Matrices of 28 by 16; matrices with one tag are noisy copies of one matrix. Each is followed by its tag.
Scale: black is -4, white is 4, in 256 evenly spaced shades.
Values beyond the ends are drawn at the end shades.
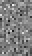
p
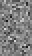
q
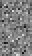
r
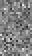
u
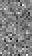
u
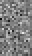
p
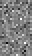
r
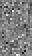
r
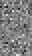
r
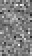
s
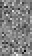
r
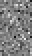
s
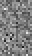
u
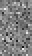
u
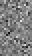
q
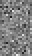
r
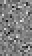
q
